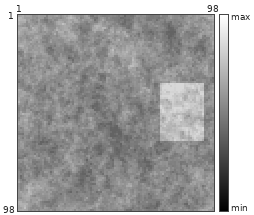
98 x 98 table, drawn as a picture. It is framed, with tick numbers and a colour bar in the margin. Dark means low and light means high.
Histogram: skewed, a long tail of high values. Odd patch: higher, in the middle right. Ninth with the highest average: middle right.
